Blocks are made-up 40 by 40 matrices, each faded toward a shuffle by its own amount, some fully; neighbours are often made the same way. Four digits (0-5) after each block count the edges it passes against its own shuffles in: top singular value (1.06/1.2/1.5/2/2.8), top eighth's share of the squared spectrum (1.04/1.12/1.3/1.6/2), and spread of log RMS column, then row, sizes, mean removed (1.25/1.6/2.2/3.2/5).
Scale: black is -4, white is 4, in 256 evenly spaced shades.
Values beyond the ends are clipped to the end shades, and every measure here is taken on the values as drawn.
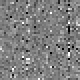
2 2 2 0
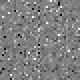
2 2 1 0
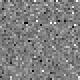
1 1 0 0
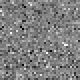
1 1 0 1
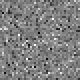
0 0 0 0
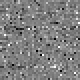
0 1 0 1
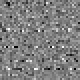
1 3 0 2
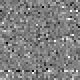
2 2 0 1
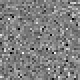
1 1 0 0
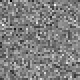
0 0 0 0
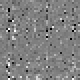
3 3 2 2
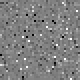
0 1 0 0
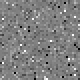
0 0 0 0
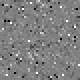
0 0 0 0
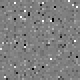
1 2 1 0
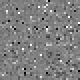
1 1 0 0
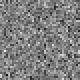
3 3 1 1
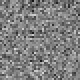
2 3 0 1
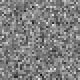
0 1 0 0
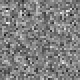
2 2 1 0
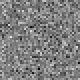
1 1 0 0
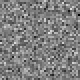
1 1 0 0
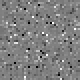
1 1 0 0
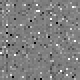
2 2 0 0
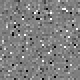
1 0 0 0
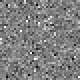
1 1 0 0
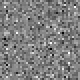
0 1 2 0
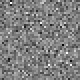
1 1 0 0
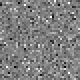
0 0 0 1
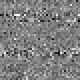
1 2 0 2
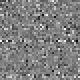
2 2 0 2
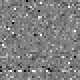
2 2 0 1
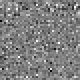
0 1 0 2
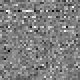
2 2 0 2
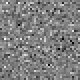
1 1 0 2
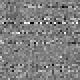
2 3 0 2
